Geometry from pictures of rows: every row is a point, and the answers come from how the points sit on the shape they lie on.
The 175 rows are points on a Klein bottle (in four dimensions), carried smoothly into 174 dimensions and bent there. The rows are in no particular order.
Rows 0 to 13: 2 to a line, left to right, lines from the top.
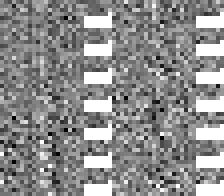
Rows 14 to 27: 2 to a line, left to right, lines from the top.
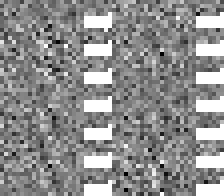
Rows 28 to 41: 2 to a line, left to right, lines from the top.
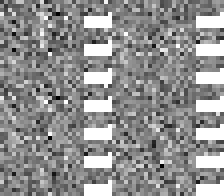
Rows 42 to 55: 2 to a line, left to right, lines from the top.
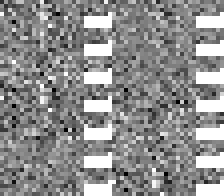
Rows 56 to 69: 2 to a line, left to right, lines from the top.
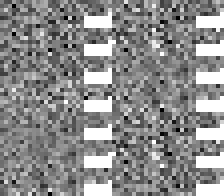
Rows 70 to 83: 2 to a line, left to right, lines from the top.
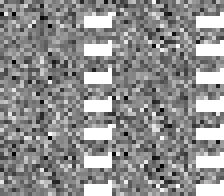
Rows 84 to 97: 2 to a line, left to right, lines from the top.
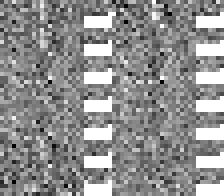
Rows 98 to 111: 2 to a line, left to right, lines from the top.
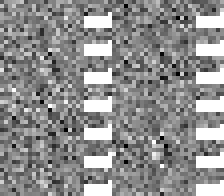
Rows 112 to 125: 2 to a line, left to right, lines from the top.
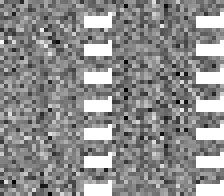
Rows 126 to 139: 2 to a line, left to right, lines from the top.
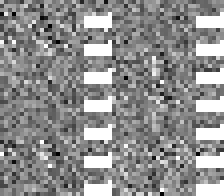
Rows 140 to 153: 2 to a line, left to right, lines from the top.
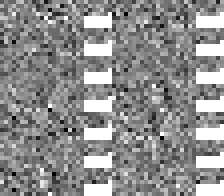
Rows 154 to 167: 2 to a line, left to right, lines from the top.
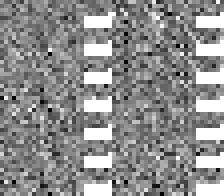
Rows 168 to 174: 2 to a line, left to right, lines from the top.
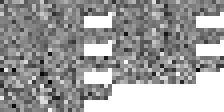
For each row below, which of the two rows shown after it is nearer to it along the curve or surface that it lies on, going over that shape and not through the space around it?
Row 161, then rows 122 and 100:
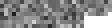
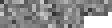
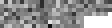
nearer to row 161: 100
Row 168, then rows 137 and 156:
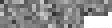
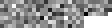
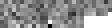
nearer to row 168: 137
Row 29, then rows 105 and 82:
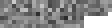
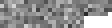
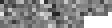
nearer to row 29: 82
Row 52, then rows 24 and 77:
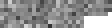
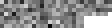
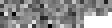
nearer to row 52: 24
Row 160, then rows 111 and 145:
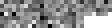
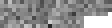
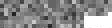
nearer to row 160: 145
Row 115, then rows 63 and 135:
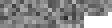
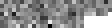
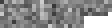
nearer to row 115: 63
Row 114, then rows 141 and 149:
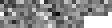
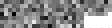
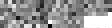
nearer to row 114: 149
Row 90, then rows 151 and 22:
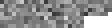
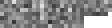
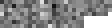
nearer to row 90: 22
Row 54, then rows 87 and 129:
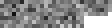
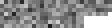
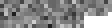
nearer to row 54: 87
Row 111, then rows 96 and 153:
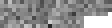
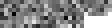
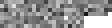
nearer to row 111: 153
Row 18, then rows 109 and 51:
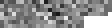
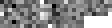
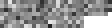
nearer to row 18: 109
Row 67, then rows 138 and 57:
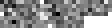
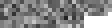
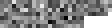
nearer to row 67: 57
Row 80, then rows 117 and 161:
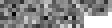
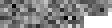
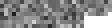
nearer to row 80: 117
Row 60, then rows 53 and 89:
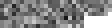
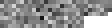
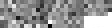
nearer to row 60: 89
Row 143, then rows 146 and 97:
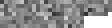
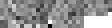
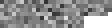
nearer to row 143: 97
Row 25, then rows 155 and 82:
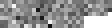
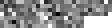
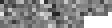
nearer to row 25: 82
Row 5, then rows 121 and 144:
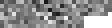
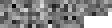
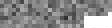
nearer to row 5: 121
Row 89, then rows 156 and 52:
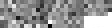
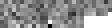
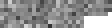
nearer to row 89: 156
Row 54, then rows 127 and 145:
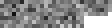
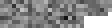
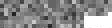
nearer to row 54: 127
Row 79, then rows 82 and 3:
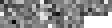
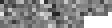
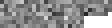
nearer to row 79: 3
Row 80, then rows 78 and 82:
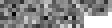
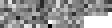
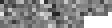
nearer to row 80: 78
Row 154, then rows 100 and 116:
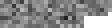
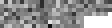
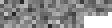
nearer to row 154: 116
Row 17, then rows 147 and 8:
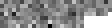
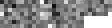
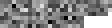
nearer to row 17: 8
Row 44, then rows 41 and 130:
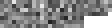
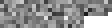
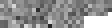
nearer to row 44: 41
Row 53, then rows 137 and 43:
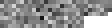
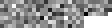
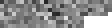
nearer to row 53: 43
